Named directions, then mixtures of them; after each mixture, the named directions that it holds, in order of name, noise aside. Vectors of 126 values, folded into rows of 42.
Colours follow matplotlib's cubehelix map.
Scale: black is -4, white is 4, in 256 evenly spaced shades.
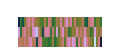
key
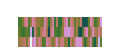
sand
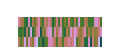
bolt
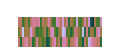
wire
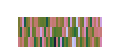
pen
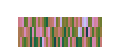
pen, sand, wire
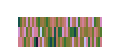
bolt, key, pen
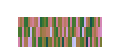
bolt, pen, wire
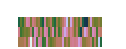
key, sand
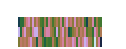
key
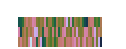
key, sand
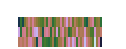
key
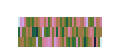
key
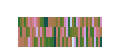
key, pen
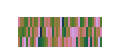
bolt
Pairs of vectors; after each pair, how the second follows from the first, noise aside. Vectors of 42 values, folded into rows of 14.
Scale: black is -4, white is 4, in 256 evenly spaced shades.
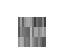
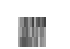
shuffled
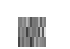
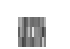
shuffled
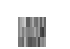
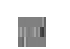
partly zeroed
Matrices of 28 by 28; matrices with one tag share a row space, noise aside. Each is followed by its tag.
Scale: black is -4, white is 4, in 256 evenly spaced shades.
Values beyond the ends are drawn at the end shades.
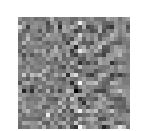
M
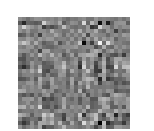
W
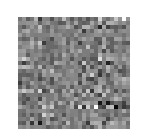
W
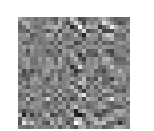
M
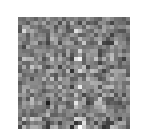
M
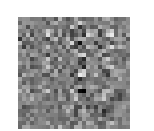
M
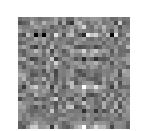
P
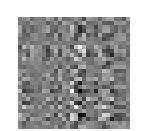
M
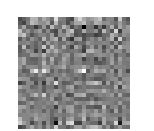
P
